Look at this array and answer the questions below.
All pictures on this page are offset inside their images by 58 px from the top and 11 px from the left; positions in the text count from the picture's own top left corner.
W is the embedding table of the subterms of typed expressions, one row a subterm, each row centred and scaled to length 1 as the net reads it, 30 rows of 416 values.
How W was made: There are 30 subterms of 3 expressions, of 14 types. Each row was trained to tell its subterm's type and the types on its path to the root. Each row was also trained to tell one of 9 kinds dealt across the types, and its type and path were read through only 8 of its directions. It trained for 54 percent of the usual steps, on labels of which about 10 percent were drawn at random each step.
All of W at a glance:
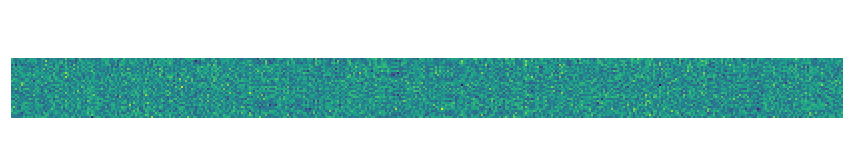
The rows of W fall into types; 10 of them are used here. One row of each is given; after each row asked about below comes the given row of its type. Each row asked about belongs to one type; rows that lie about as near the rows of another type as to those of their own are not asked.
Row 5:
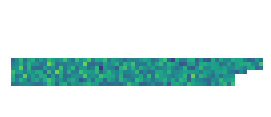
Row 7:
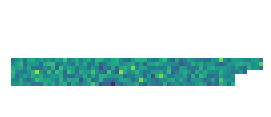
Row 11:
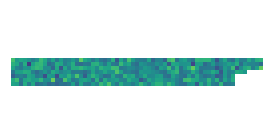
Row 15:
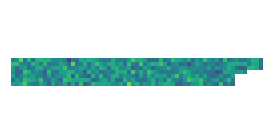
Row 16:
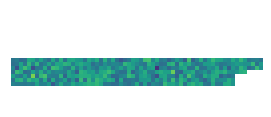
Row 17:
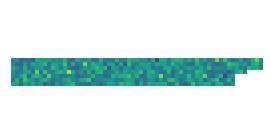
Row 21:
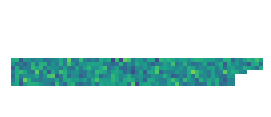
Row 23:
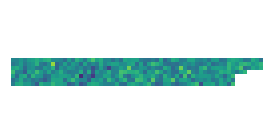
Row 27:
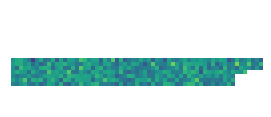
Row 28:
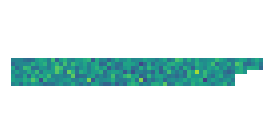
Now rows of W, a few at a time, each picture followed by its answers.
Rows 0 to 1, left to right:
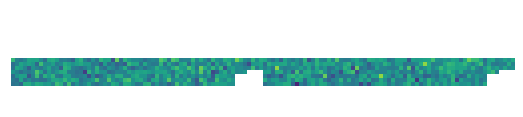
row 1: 28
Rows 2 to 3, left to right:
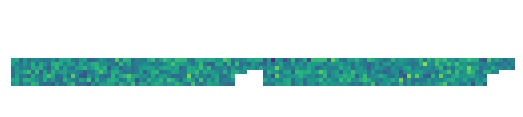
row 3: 27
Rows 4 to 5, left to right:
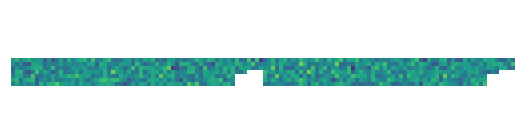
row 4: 23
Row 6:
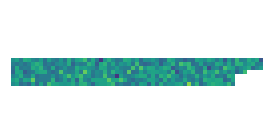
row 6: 23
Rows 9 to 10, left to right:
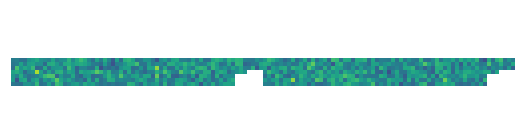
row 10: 27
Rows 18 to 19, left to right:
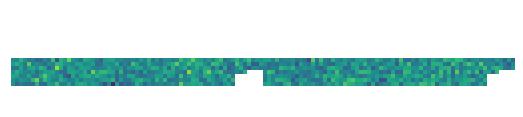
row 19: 23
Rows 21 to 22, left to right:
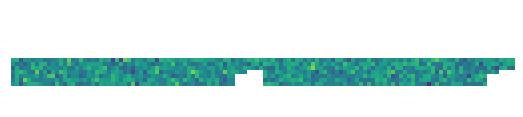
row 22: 17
